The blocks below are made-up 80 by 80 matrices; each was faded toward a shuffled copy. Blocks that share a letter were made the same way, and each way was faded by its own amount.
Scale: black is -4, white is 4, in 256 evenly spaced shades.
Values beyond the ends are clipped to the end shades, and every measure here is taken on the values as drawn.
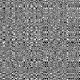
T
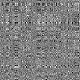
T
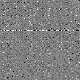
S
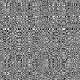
T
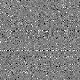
S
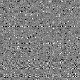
S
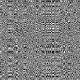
T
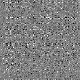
S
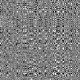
T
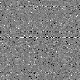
S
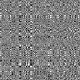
T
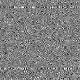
S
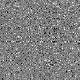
S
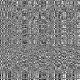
T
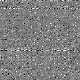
S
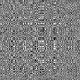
T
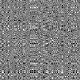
T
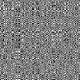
T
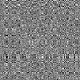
T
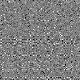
S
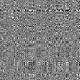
T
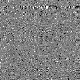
S
